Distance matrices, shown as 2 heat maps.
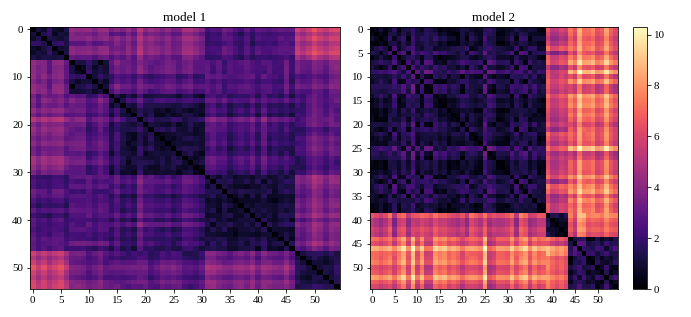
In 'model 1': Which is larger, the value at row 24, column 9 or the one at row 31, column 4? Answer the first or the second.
the first
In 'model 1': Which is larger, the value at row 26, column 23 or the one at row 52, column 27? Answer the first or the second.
the second
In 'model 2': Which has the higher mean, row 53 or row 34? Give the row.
53
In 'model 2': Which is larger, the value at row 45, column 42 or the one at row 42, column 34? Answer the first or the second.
the second
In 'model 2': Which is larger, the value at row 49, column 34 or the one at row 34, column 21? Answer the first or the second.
the first
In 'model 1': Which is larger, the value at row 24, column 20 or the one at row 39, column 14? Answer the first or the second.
the second
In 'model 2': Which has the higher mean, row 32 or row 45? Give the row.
45
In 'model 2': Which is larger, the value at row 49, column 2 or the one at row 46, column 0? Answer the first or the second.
the second
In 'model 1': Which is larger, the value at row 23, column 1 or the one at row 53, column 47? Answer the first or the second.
the first
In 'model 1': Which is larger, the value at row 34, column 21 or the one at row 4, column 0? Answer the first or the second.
the first
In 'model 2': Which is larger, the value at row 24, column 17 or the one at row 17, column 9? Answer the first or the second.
the second
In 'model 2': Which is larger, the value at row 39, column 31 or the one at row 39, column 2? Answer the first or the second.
the first
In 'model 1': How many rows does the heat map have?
55
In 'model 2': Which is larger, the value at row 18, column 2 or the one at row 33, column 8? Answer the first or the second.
the second
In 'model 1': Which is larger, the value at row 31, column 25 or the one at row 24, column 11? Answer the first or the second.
the second
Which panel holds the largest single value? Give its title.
model 2
